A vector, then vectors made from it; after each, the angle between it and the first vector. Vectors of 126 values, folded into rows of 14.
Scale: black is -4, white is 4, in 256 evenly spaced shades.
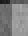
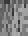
partly aligned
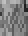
partly opposed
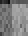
nearly parallel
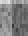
nearly opposite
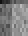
nearly parallel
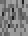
orthogonal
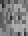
partly aligned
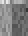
nearly opposite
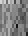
partly opposed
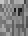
partly opposed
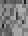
partly aligned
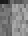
nearly parallel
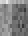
nearly opposite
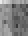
nearly opposite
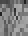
partly aligned
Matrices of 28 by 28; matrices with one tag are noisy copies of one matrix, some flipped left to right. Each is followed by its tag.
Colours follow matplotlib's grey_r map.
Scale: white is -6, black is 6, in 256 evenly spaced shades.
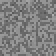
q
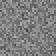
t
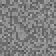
t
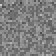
q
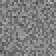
t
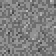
t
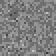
q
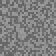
t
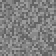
t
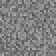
t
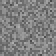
t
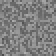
q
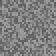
t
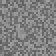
t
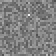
q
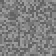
q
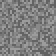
t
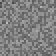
t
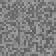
q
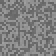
q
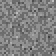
t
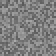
t
